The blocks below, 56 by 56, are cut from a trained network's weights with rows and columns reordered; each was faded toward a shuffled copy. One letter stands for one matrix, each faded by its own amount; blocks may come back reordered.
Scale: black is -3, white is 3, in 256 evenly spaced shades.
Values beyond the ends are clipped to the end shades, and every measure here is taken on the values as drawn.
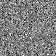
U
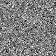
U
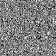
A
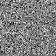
U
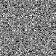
A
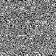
A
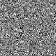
A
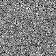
U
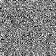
A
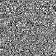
A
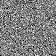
U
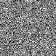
A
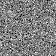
U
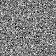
U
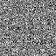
A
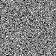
U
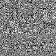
A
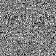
A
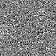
A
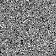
U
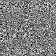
A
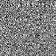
A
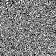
U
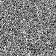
U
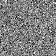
U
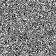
U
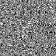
A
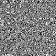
A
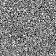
U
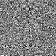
A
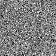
U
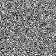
A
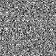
A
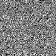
A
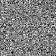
A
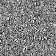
U
